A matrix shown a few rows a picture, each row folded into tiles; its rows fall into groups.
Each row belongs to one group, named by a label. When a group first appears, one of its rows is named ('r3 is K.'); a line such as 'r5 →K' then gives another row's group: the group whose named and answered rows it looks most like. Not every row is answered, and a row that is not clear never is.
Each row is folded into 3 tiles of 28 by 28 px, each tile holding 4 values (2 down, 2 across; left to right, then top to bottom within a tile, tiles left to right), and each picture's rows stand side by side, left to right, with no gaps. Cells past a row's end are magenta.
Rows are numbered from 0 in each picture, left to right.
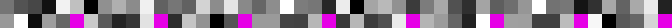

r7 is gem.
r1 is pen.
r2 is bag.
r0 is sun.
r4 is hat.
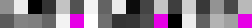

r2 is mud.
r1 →sun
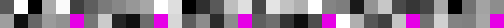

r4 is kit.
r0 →gem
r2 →sun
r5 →mud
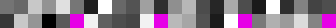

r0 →bag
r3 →mud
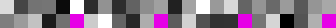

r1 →mud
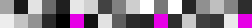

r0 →sun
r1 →bag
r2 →hat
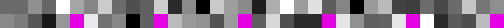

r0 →pen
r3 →bag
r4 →kit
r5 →kit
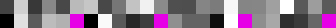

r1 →bag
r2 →pen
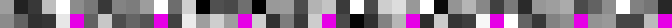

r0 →pen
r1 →sun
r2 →mud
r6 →kit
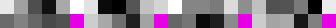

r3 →sun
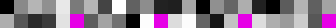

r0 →pen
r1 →hat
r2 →mud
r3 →kit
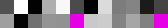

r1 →mud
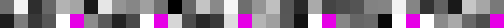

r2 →pen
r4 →pen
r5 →kit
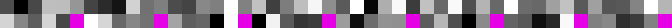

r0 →kit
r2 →pen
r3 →bag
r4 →gem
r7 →pen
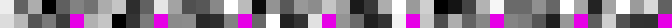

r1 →sun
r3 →mud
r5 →sun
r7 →bag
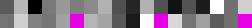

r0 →mud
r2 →kit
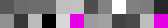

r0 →pen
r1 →hat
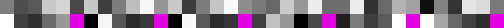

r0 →kit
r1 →bag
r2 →bag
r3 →bag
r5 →kit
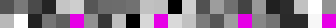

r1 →pen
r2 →mud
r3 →pen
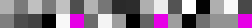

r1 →sun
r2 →gem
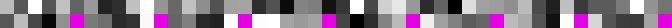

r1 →pen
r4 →gem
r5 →kit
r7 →kit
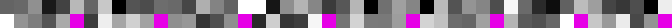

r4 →mud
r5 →mud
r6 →sun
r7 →sun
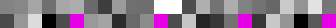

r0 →bag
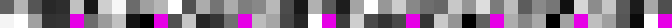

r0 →sun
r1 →bag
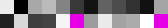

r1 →mud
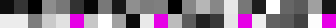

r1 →mud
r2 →pen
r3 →gem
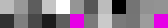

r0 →bag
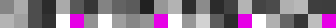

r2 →sun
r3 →kit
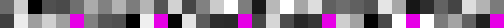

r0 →mud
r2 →bag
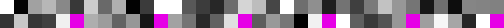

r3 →hat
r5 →mud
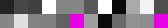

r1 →gem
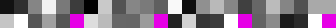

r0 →kit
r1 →mud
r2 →hat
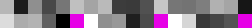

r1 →sun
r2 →kit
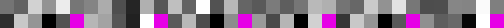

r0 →bag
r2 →hat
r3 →pen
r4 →bag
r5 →pen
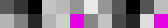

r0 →kit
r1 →sun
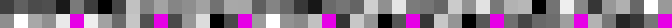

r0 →mud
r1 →kit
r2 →bag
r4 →bag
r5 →bag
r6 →gem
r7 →pen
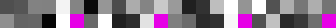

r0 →pen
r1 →mud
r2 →pen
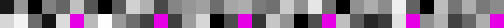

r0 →mud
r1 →kit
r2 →bag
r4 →pen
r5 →mud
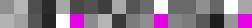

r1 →sun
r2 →pen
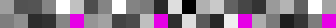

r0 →pen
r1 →hat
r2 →hat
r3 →pen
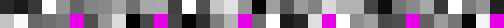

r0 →kit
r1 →bag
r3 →mud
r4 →sun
